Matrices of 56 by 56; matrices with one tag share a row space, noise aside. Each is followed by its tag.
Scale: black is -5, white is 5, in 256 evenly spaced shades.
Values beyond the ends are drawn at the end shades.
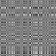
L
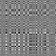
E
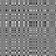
E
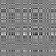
L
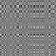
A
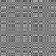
L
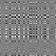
E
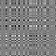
E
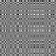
A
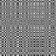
A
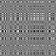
A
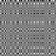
A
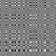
E
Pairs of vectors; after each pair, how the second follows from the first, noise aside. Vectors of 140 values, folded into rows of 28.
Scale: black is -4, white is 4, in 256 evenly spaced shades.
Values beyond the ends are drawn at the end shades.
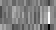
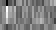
reversed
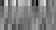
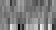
reversed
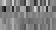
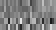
reversed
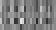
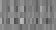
shrunk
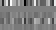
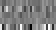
reversed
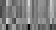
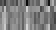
reversed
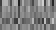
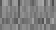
shrunk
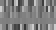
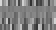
reversed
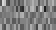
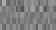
shrunk
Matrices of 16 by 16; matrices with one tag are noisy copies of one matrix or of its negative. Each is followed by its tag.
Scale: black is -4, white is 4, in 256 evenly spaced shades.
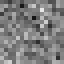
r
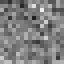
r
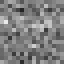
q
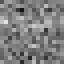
q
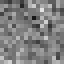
r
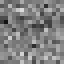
q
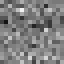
q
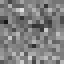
q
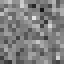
r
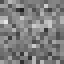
q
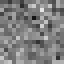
r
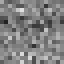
q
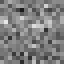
q
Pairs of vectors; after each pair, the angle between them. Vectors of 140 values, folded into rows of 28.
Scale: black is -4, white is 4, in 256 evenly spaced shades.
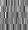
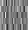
nearly parallel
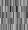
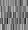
orthogonal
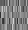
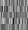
partly opposed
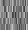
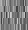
partly aligned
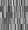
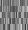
orthogonal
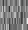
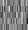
nearly opposite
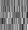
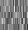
nearly opposite
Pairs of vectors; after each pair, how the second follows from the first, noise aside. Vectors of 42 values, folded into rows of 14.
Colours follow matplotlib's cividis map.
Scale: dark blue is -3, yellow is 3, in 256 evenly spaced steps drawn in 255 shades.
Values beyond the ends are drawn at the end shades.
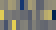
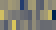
copied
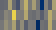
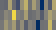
copied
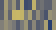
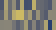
copied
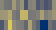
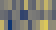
negated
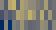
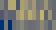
copied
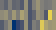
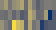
negated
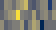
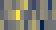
copied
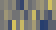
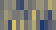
copied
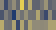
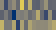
copied
